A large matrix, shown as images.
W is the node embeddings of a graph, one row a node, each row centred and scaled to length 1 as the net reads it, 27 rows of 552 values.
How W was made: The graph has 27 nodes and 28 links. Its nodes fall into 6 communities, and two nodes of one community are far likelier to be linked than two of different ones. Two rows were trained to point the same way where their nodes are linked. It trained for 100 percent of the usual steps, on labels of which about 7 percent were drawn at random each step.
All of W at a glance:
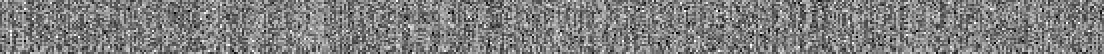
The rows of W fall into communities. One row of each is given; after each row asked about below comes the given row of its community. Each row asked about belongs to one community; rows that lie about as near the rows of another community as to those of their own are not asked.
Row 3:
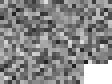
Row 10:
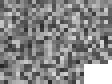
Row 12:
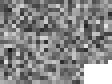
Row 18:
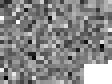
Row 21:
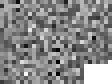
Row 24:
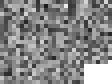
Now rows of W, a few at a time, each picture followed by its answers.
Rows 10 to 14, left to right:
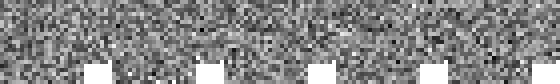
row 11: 3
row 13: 12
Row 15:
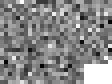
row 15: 10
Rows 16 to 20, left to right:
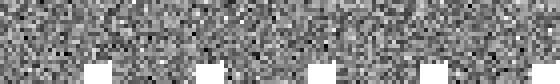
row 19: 21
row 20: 18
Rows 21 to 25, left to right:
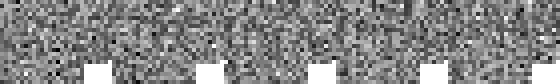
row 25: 24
